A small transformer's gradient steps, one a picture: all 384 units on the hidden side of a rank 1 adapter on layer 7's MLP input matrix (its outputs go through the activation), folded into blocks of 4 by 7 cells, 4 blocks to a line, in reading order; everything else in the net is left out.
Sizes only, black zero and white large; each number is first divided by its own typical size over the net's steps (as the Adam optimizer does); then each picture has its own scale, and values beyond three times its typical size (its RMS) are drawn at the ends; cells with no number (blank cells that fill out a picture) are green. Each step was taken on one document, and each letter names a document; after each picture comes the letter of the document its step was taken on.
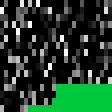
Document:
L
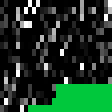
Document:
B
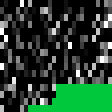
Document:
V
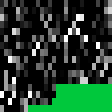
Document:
L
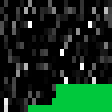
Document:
B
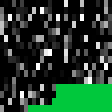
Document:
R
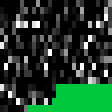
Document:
R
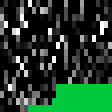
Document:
L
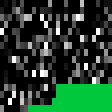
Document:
R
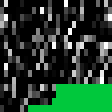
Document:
V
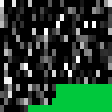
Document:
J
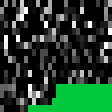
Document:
L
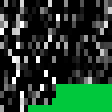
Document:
R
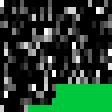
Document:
J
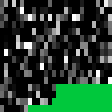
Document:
J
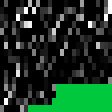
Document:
B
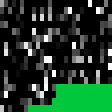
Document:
J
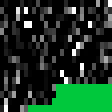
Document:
B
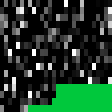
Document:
V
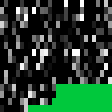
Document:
R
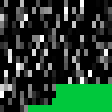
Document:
L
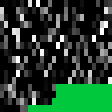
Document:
L
